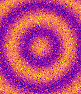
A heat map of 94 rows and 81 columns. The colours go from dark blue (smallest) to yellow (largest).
Seam: none. Slope: none. Rings: centred on the centre.
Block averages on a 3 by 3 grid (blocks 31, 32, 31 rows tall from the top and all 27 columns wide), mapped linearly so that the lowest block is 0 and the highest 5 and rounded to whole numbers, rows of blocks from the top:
444 / 505 / 444
